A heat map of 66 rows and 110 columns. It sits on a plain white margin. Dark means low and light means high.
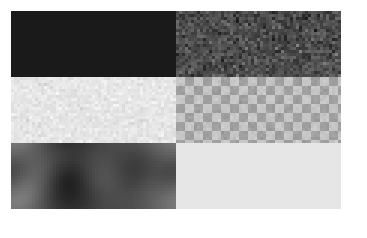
It is made of 3 by 2 panels. Panel 1,1: very low, flat. Panel 1,2: low, fine-grained. Panel 2,1: very high, fine-grained, faint in contrast. Panel 2,2: high, checkered. Panel 3,1: low, smooth. Panel 3,2: very high, flat.
